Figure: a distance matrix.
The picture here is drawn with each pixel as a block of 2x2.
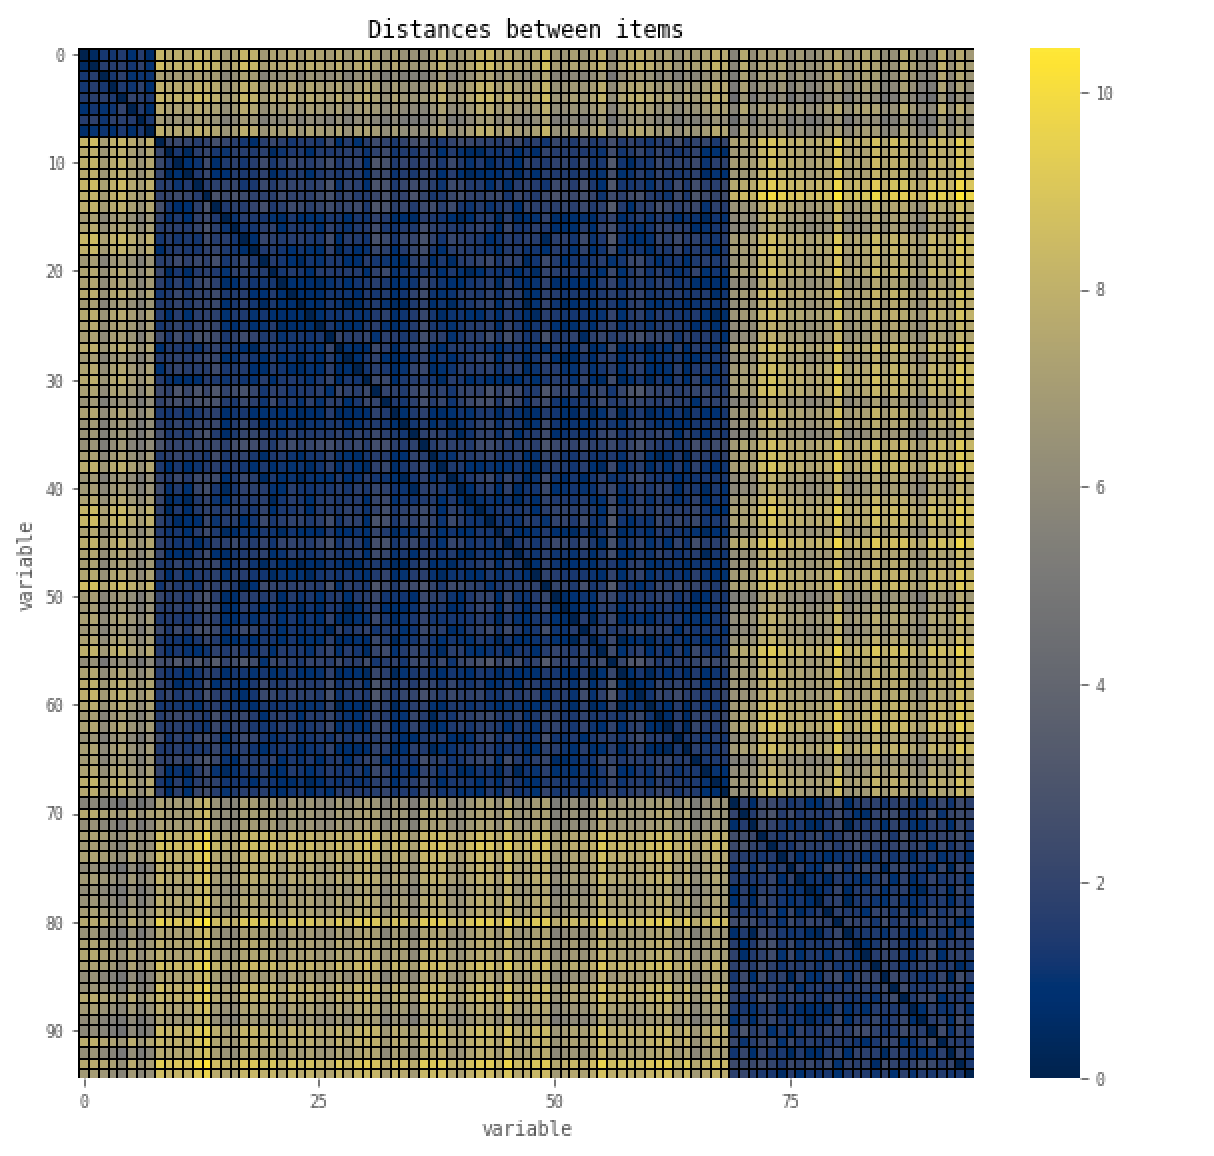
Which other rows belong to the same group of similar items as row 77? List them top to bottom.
69, 70, 71, 72, 73, 74, 75, 76, 78, 79, 80, 81, 82, 83, 84, 85, 86, 87, 88, 89, 90, 91, 92, 93, 94
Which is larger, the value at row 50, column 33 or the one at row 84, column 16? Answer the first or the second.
the second
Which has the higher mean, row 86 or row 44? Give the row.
86
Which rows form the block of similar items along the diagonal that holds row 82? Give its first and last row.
69 to 94
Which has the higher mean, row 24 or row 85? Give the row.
85
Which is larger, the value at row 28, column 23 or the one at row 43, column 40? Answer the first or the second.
the second
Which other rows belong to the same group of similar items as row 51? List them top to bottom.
8, 9, 10, 11, 12, 13, 14, 15, 16, 17, 18, 19, 20, 21, 22, 23, 24, 25, 26, 27, 28, 29, 30, 31, 32, 33, 34, 35, 36, 37, 38, 39, 40, 41, 42, 43, 44, 45, 46, 47, 48, 49, 50, 52, 53, 54, 55, 56, 57, 58, 59, 60, 61, 62, 63, 64, 65, 66, 67, 68
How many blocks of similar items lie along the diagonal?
3
